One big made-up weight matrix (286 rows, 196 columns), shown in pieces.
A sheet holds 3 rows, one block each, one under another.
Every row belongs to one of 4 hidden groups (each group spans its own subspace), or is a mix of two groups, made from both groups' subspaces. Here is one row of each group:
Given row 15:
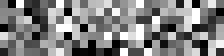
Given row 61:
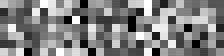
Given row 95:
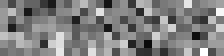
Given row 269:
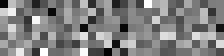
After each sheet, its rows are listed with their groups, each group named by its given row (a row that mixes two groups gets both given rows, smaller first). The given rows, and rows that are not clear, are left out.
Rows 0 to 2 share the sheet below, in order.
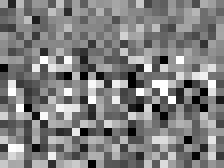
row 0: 15 and 269
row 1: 61
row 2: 61
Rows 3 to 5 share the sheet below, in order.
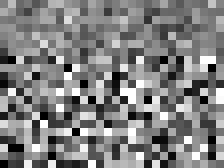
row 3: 15
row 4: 15
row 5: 61
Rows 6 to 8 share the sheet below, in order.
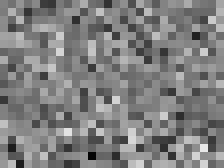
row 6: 95
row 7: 269
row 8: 61
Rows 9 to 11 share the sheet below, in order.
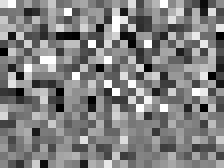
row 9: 15
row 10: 95
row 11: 269
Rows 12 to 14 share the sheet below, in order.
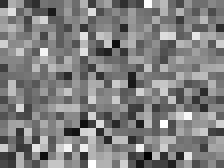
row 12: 269
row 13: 61
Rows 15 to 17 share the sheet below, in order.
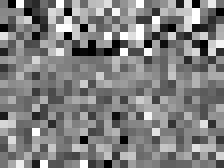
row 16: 95 and 269
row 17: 269
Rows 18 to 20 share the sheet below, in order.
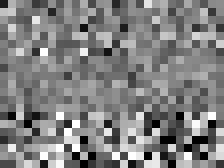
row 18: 269
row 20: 15
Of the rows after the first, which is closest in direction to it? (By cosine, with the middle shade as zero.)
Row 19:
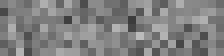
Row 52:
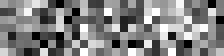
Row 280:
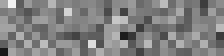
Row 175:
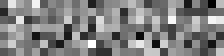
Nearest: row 52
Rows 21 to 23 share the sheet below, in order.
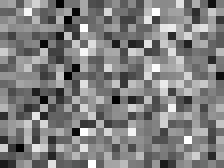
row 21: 15
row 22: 15
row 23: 61
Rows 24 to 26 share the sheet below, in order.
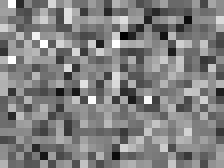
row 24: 15
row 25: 15
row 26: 15
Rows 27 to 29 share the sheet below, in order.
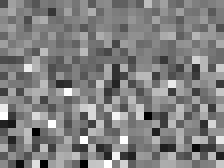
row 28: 15
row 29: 269
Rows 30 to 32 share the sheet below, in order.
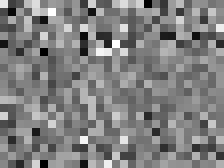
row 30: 269
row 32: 269
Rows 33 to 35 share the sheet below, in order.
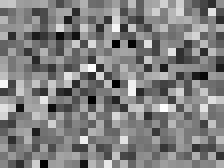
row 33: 15
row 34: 61
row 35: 269
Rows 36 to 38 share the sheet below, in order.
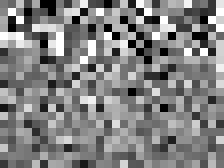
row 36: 95
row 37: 61
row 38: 15 and 269
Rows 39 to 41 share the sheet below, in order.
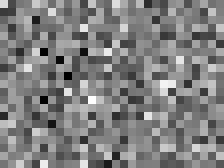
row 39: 269
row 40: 15 and 61
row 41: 269
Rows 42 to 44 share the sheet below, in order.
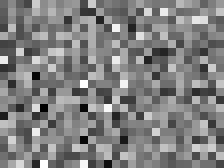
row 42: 61
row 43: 269
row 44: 269
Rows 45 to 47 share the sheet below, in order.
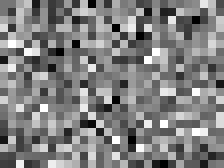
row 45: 61
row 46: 269
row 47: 61
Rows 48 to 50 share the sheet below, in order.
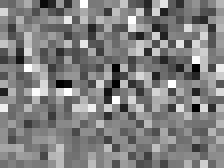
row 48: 61
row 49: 15
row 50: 95
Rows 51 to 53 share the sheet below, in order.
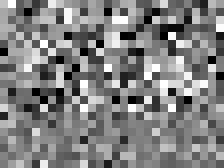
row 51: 15
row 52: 15
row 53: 269
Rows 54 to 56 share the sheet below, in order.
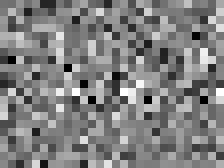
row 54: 95
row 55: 15
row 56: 269
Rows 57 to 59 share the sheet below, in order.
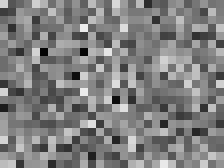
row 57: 269
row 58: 15 and 61
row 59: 61
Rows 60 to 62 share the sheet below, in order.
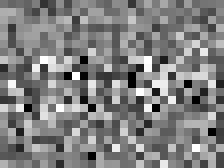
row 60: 61 and 95
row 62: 95
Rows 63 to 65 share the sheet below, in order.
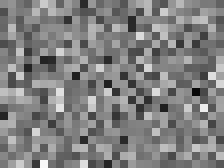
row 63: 61
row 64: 95
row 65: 269
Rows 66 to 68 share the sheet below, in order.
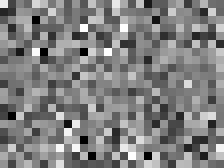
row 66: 269
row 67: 61
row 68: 15
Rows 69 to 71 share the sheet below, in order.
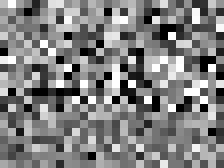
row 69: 15
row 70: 15
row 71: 95
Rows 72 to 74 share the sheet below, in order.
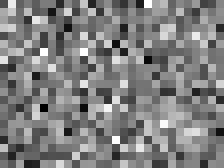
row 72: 15 and 269
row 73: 269
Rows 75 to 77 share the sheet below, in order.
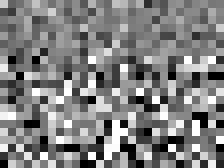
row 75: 269
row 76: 95
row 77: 15
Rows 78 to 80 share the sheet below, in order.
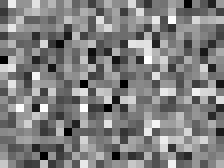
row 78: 95
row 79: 269
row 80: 15
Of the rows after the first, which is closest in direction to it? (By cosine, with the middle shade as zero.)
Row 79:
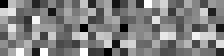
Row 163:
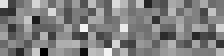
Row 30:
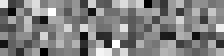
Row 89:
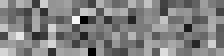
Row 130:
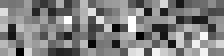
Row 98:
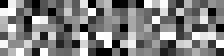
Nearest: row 98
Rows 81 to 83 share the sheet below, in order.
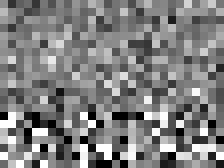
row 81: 95
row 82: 15 and 95
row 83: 269
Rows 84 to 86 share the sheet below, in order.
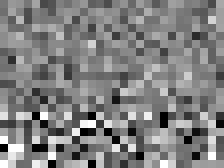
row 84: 95
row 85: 15
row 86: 61
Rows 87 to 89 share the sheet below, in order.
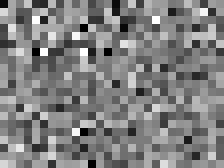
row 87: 269
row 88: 61
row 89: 61
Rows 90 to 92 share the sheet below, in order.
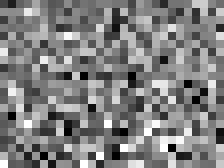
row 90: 15
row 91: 61
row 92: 15
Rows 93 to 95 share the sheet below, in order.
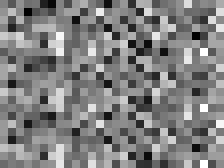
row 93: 95
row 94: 95
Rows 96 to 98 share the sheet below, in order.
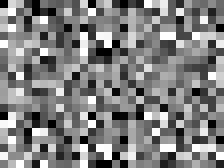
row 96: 269
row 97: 95
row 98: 269
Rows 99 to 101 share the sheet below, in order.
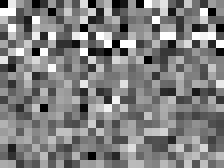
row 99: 269
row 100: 269
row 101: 61
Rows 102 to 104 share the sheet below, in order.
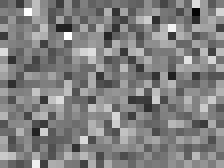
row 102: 15
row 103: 95
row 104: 269
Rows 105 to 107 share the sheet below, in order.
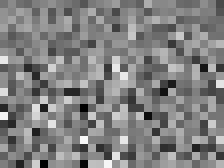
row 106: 15 and 269
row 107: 269
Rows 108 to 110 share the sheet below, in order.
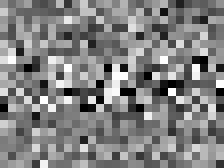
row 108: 61
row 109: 15
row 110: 95 and 269
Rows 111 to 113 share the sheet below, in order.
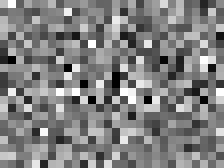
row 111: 15
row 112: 15
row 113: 15 and 269
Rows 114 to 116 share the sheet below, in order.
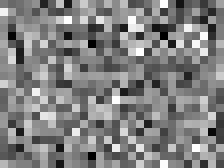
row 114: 61
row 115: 15
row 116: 95
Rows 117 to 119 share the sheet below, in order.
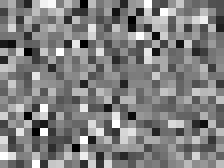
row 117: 61
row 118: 269
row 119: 269
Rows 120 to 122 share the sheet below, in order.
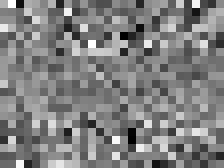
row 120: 15
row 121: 15 and 61
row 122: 61
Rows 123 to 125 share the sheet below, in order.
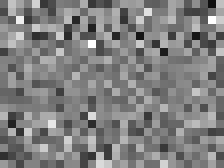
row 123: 95
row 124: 95
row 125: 95 and 269
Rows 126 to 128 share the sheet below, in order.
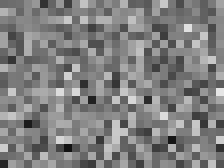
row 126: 61
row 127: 15
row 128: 15
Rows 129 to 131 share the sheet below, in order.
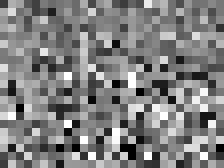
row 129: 269
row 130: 61
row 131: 15
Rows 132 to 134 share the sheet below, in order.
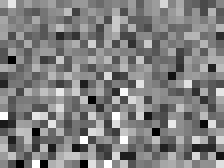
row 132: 15
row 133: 15 and 61
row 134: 269
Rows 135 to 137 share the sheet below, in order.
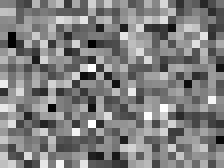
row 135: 61
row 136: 61
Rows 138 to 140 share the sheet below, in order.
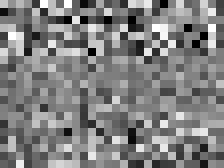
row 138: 61
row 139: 269
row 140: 61
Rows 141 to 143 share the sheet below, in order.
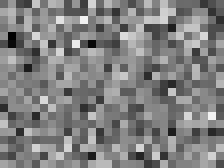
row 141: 61
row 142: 15
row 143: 95
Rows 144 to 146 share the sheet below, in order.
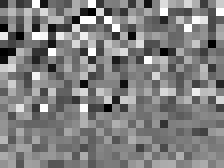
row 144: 61
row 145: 269
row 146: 61
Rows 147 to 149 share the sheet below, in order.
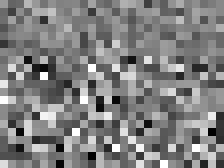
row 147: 269
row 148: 269
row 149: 95
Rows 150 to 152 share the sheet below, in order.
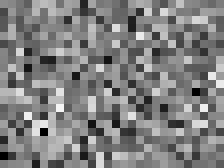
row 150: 61
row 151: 95
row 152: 269
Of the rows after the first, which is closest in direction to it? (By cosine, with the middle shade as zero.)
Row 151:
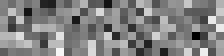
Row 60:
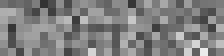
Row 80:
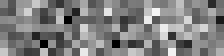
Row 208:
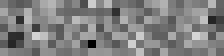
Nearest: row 60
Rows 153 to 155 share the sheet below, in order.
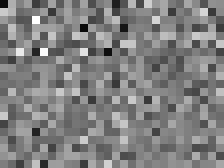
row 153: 269
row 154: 15
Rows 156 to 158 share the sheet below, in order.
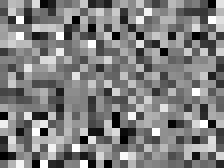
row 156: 95
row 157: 95
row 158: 269
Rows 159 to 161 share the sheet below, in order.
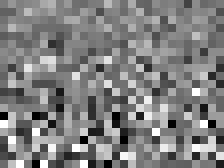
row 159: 95
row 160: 95
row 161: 269
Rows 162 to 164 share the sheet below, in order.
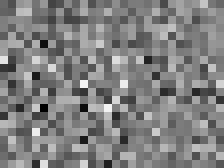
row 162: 15 and 61
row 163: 269
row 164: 269
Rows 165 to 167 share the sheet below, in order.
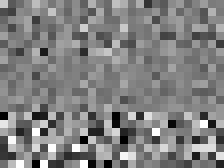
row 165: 269
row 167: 269
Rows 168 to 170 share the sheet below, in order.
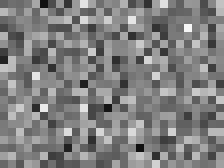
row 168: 61
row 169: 269
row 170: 61 and 95
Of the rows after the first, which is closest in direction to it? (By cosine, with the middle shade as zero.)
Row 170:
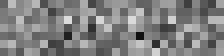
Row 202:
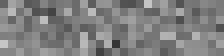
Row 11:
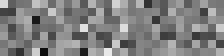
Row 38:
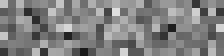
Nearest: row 202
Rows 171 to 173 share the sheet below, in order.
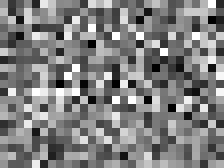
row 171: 95
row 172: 15
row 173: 95 and 269
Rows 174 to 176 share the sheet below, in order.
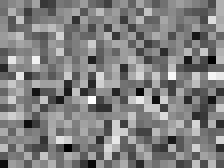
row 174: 95
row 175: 95
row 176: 15
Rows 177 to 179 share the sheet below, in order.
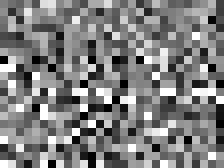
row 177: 95
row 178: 269
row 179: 61
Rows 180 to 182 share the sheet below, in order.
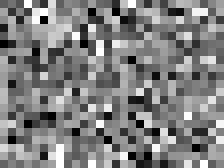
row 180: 269
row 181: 95 and 269
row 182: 95
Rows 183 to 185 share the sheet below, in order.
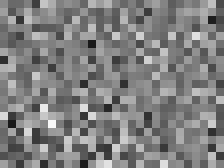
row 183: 95
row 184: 269
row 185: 95 and 269
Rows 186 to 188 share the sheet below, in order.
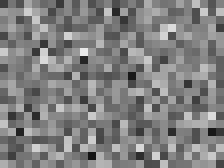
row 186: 15 and 269
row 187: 61
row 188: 95
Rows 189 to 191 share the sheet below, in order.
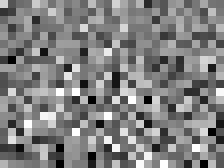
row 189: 269
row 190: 15
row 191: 95
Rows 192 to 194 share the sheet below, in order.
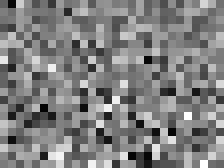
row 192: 15 and 61
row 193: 269
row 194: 95
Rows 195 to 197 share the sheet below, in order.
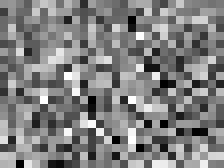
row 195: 61
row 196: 15 and 95
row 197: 61
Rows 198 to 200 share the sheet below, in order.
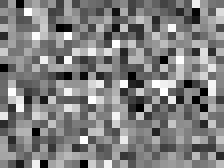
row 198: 15
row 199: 61
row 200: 269
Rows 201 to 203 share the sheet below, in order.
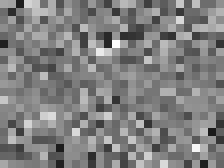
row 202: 269
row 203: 95
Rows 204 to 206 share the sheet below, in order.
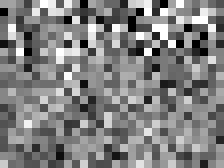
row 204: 61
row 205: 15
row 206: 15 and 95
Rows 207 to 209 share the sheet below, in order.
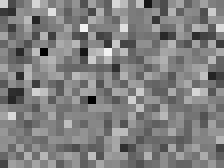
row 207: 269
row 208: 61 and 95
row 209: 15
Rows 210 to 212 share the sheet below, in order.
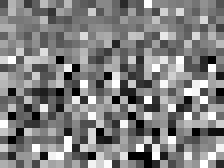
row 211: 15
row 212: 95
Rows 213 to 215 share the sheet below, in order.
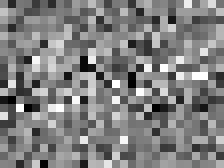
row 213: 95
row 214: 61
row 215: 269
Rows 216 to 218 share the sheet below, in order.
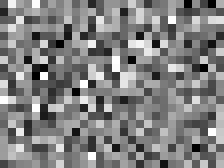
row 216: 95
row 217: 269
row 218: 95
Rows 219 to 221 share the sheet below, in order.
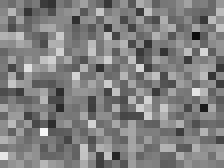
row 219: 95
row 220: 95
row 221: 269
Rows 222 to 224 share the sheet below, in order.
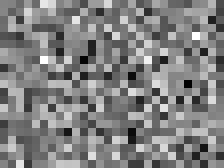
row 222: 95
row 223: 61
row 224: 61
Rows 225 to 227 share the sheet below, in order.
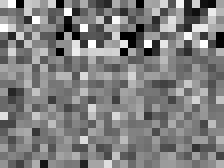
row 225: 15
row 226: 61
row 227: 269
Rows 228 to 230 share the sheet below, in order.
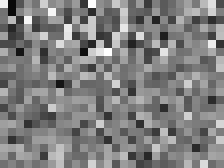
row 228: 95 and 269
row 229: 61
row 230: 95
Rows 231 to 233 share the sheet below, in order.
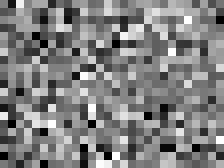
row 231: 15
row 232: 61
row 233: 269
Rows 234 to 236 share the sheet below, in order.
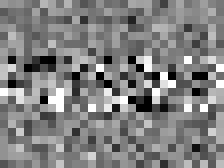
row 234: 61
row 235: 95
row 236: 95
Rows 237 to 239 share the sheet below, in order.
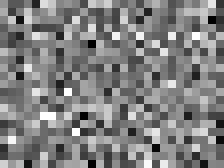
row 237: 95
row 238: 15 and 95
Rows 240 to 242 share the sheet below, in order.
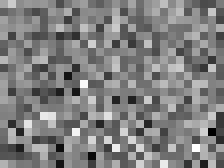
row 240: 15
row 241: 15 and 269
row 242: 95
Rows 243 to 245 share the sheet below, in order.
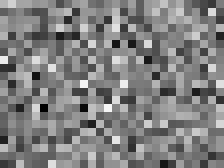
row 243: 15
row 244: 269
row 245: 61
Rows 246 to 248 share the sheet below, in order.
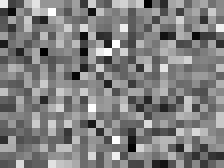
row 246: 269
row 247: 61 and 95
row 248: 61
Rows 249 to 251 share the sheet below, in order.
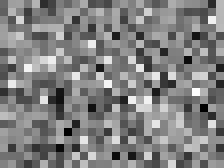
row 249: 95
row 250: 95
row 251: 15
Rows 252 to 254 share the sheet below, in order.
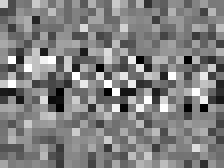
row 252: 269
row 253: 15 and 95
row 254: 95
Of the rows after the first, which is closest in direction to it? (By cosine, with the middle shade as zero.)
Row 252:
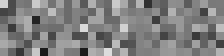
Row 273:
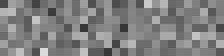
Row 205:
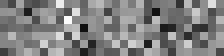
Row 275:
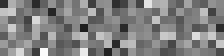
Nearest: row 205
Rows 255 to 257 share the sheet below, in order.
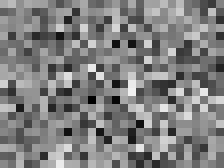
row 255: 15
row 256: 61
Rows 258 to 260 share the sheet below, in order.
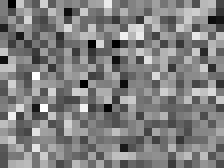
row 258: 15 and 95
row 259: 269
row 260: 15 and 269
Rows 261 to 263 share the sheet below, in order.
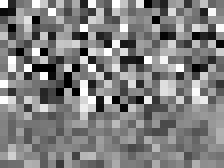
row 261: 269
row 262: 15 and 269
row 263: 61
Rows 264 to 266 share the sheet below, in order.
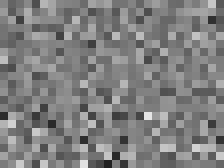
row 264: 95
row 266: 269
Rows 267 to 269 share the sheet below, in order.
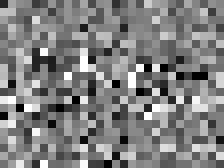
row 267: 269
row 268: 61
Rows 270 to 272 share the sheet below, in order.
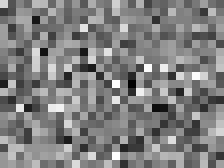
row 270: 269
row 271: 61
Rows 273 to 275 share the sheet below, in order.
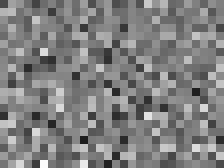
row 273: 269
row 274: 95
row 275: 269
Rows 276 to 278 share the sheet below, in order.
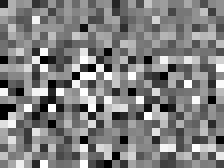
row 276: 269
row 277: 61
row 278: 269
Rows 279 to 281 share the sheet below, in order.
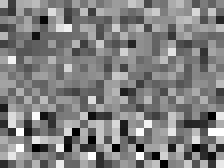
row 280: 15
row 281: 95
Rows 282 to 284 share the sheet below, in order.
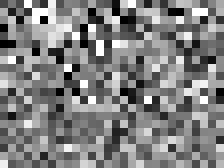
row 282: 269
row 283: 15
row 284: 15
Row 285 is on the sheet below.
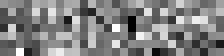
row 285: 61
